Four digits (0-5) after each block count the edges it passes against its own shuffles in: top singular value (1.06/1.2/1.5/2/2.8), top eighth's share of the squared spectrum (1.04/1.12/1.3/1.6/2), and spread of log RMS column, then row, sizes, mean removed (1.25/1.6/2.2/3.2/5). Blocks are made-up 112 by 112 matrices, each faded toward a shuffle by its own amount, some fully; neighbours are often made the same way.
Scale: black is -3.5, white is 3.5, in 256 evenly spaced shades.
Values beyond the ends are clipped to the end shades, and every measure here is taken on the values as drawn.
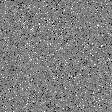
0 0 0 0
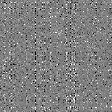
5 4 3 2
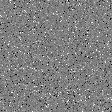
2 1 0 0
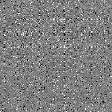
4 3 2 2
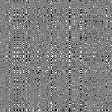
5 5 4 3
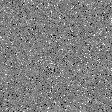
1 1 0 0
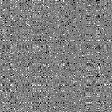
5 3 3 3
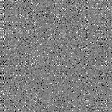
4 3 2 2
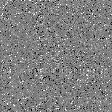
4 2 1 1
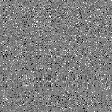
4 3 2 2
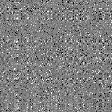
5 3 2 2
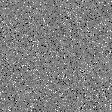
2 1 0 0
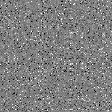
4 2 1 1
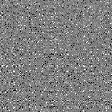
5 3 2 2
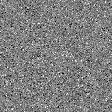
3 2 0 0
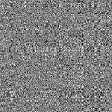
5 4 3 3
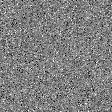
2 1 0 0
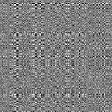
5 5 4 4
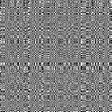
5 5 4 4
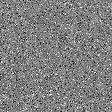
2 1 0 0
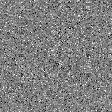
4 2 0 1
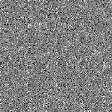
4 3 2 2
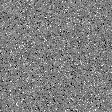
0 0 0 0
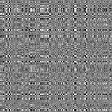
5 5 4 4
